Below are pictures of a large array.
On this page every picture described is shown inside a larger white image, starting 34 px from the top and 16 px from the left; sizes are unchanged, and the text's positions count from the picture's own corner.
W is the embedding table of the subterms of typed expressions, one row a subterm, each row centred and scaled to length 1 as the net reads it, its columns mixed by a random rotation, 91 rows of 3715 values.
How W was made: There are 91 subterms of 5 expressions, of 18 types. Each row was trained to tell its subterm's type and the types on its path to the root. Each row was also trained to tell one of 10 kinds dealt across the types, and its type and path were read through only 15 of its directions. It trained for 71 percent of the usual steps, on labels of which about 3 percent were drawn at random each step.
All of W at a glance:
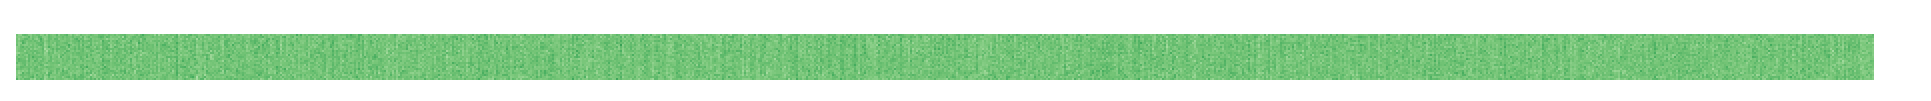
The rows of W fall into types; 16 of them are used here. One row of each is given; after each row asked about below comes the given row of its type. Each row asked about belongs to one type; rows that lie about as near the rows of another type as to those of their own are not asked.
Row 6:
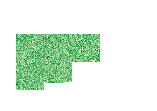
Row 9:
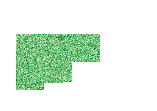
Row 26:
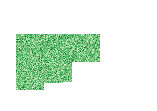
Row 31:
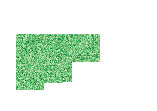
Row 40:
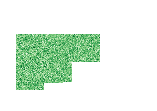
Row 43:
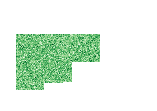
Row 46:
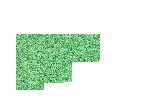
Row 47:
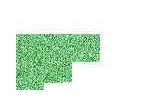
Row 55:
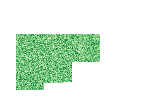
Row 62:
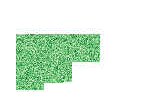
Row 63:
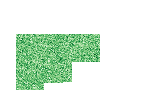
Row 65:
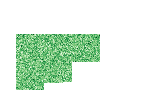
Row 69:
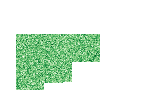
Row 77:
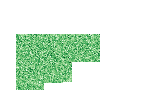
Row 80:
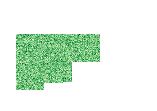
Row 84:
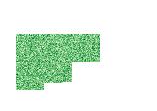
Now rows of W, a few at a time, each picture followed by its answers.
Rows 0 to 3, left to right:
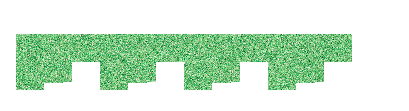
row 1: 47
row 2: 80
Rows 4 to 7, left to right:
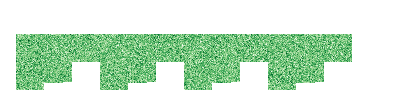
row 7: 55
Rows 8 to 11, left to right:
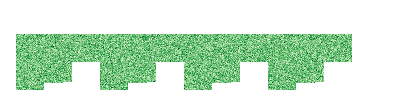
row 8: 46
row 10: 63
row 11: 9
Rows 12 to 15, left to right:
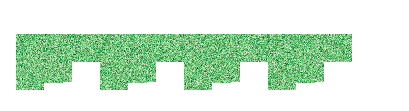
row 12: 63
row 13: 63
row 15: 62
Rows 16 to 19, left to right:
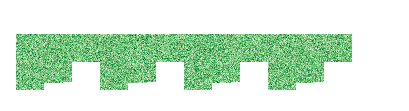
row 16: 80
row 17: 55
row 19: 77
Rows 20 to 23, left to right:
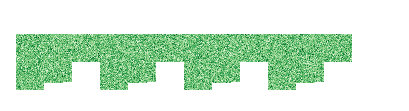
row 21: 9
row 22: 43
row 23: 84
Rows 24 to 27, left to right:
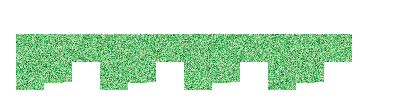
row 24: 77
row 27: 40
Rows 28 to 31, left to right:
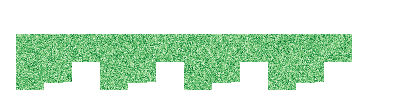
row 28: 55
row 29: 77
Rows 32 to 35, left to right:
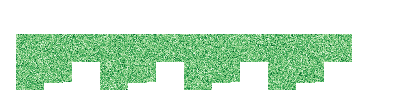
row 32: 63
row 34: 46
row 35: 43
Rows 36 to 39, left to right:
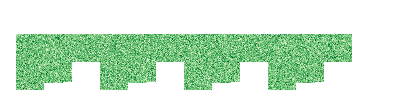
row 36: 9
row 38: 77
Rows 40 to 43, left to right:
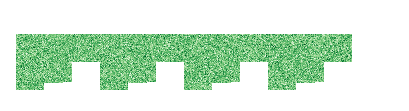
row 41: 63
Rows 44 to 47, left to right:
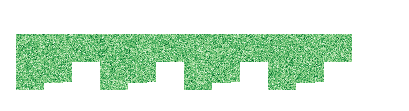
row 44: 65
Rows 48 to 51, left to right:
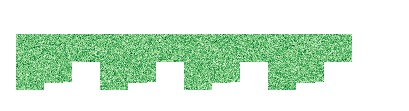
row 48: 43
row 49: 43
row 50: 62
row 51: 69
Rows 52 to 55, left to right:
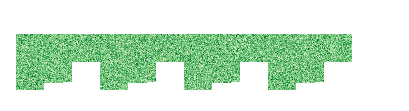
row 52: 6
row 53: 80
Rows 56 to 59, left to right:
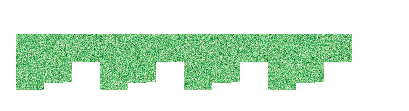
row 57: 26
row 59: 65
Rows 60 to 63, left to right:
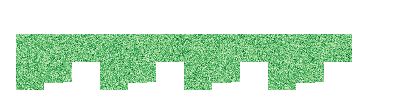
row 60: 9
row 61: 84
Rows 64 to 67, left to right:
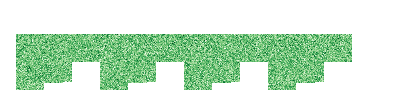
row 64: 26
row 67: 47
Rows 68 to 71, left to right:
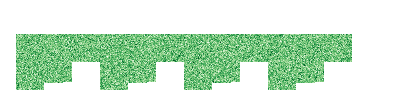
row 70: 43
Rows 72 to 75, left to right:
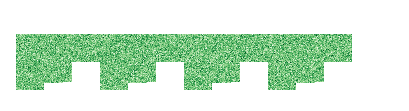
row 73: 31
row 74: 55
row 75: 69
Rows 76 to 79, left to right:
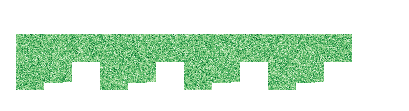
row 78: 47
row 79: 62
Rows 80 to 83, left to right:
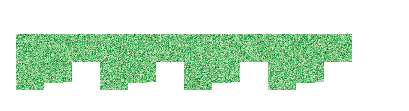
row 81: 31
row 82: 55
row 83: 26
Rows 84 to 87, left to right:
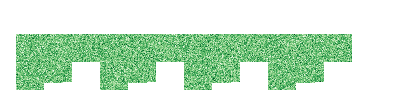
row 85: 46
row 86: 84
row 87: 80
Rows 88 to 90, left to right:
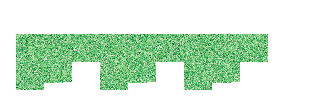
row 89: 65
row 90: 69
